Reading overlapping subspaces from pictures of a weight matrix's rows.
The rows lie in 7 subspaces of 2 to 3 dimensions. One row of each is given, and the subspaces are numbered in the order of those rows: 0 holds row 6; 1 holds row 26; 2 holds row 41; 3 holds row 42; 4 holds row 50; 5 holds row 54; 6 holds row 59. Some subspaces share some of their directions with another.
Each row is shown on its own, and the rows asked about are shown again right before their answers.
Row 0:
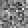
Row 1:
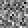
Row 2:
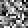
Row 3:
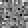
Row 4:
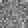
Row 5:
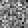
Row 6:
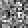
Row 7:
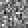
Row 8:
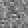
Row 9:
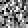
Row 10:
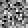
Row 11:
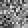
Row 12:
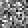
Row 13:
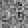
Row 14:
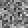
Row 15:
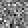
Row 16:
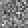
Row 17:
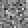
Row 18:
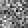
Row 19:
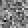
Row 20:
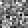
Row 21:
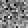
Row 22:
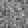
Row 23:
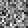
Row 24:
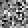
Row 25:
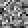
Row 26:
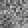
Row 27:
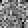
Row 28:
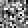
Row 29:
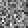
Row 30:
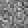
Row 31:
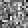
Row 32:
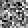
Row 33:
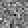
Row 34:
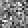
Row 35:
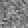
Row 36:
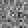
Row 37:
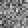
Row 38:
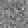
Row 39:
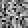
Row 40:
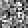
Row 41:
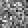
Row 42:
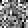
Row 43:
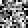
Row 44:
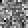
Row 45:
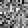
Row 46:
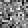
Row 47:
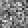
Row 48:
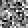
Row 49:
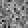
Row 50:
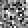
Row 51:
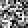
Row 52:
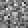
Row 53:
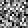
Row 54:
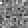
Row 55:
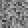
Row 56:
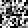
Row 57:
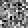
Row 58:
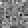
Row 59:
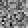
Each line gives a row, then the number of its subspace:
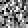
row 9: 2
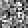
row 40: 0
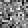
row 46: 1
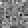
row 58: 5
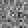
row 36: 0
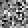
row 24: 2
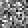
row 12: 2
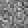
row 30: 5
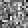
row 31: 1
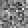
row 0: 4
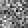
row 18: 1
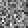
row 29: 6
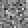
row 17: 4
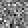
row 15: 6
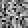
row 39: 4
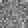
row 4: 3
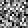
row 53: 0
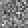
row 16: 2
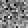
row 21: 2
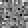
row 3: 5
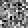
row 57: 1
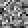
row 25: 5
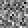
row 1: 0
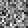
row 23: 6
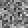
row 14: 5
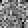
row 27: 3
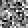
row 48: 3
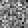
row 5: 3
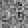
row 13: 0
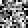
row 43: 3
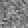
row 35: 6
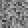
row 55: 4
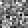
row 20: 5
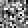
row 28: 4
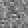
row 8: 6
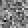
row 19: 3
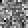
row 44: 3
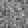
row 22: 4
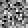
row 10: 2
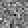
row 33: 6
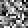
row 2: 6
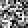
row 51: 1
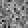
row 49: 4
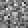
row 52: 2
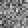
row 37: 1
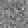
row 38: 4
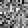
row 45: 1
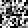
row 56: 5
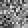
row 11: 1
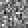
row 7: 2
